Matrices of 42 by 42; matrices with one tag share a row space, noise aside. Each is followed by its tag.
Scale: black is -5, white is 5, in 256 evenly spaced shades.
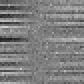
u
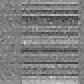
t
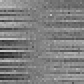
u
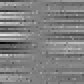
u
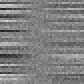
u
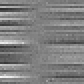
u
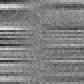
u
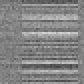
t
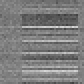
t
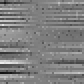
u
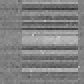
t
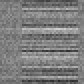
t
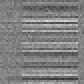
t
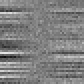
u
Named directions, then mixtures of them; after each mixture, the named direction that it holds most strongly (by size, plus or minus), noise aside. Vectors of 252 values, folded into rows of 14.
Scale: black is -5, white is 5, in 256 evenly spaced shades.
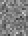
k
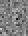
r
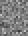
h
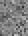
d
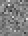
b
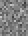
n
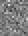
b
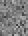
d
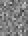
n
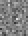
r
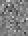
b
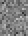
k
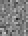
r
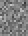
n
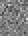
b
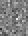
r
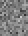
n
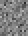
n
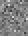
b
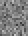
d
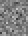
r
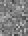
d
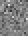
b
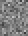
h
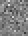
b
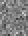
k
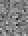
r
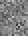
d
